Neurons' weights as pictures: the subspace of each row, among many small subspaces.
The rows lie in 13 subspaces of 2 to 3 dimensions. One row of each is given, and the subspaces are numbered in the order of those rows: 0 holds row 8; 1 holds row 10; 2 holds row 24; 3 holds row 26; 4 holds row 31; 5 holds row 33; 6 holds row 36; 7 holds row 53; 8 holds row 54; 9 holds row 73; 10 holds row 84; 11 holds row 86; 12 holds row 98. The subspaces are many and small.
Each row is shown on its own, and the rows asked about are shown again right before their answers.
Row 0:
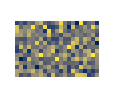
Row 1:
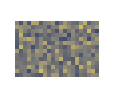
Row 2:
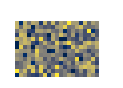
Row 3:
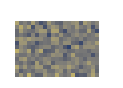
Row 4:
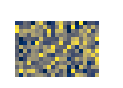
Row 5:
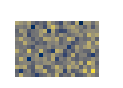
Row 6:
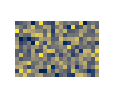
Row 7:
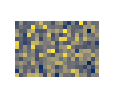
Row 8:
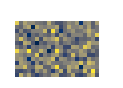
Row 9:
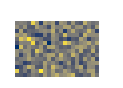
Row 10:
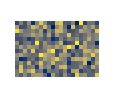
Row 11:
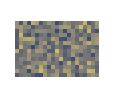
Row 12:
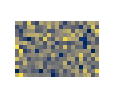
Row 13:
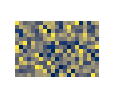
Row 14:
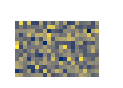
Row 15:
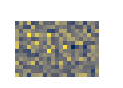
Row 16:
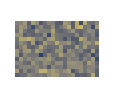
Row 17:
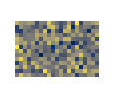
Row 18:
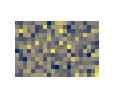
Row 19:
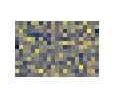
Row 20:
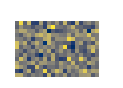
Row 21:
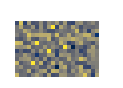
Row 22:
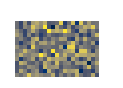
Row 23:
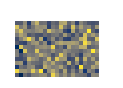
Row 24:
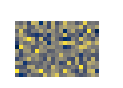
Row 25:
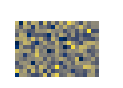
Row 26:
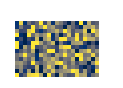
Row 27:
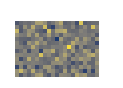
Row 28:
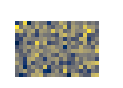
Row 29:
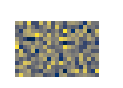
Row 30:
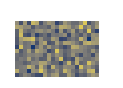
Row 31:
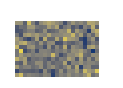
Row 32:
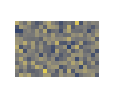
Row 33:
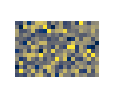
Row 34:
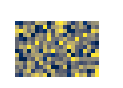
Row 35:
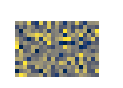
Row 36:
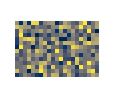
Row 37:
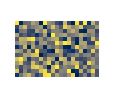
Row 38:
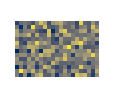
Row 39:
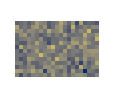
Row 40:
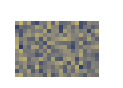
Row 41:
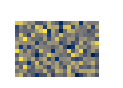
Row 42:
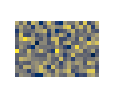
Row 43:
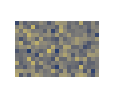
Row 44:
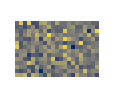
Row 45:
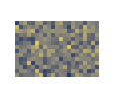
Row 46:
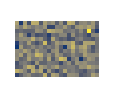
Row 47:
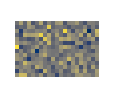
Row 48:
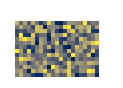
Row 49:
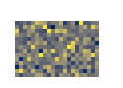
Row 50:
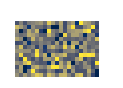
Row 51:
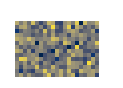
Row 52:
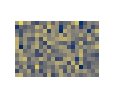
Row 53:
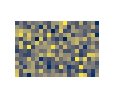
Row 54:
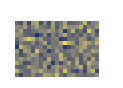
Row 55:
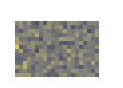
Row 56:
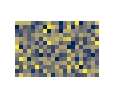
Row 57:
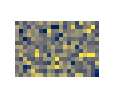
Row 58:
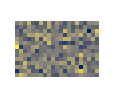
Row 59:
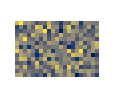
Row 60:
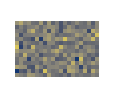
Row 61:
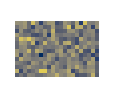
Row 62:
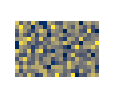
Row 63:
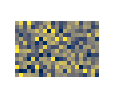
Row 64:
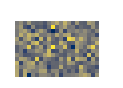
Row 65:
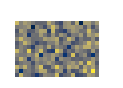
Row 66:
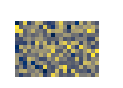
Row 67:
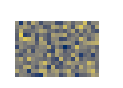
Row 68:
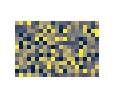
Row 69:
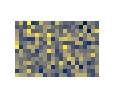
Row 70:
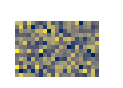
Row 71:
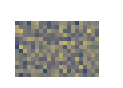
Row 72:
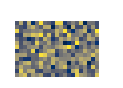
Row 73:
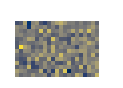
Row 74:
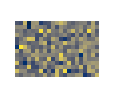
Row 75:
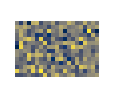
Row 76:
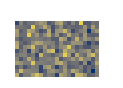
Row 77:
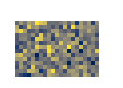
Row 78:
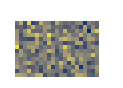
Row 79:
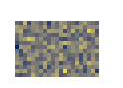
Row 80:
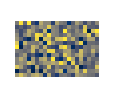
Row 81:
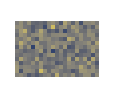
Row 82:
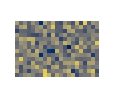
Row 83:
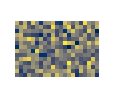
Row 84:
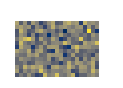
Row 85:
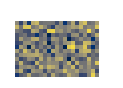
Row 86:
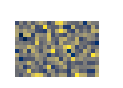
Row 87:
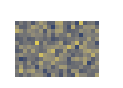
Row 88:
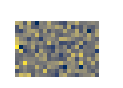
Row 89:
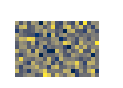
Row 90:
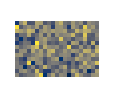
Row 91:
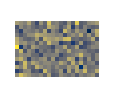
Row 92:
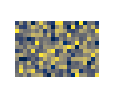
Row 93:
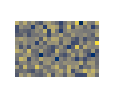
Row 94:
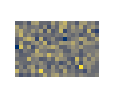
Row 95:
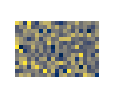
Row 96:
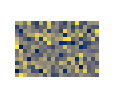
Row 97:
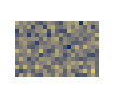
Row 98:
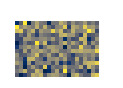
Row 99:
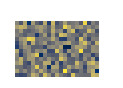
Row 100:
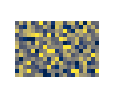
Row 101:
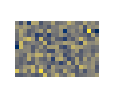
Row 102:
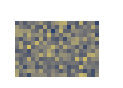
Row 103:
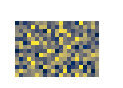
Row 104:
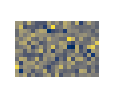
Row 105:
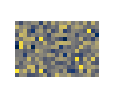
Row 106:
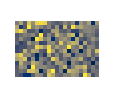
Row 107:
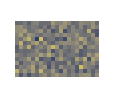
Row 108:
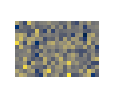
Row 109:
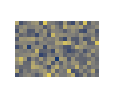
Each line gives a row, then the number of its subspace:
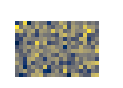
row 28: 12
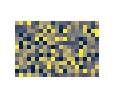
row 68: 10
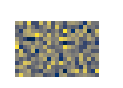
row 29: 8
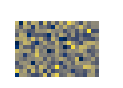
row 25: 3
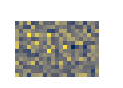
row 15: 10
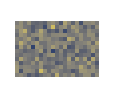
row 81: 0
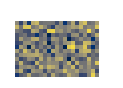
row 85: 7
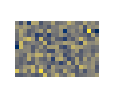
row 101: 10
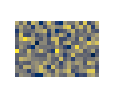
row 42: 6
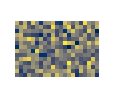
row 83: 1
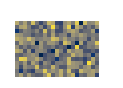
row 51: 1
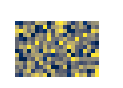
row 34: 11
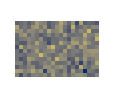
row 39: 4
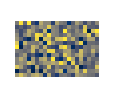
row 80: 10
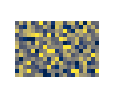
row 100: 8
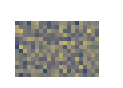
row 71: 8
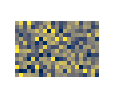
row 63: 5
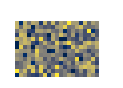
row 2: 3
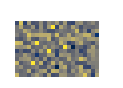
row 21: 3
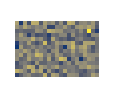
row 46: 0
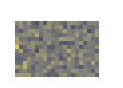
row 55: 9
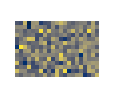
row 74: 9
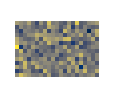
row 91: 2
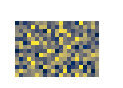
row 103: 3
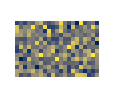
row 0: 7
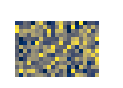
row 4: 4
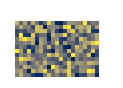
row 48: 11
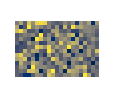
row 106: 9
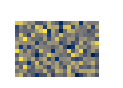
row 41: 11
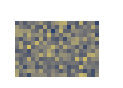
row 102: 7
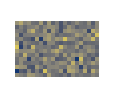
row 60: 3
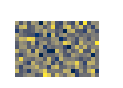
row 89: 8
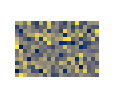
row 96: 2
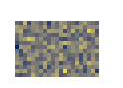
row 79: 12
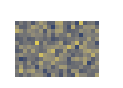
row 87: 1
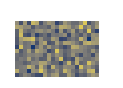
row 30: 6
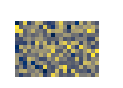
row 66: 12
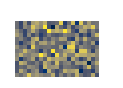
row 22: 3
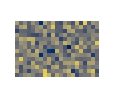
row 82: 8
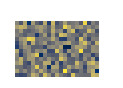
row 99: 12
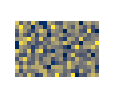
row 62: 5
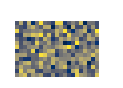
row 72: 1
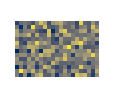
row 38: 5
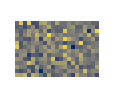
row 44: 5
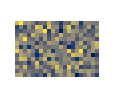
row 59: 11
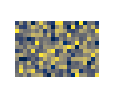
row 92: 1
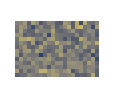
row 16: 4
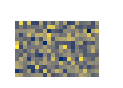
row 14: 0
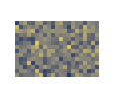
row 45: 12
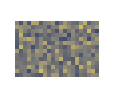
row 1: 6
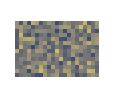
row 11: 6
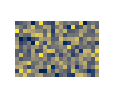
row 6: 4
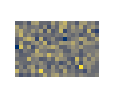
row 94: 7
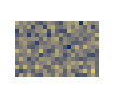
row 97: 10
